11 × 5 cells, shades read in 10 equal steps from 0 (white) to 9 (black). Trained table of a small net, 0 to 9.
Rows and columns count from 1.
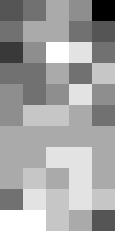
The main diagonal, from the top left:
6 3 0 5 4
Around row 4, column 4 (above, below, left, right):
1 1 3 2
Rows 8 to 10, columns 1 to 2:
3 3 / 3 2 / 5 1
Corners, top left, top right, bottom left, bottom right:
6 9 0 6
